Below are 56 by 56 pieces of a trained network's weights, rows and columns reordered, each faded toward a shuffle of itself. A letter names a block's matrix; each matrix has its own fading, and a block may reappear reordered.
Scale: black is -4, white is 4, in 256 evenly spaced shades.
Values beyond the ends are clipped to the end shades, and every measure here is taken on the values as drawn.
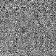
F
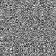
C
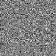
C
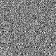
F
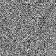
F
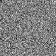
F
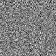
F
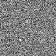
F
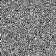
F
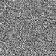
C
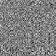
C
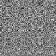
C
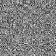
C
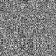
C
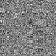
C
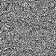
F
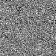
F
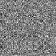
C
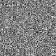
C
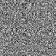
C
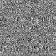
C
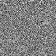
F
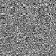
C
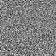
F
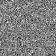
F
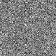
F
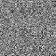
C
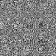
C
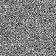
F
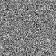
F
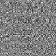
C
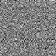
C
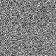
F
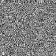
F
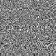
C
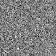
F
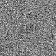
F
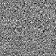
F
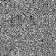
C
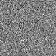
F
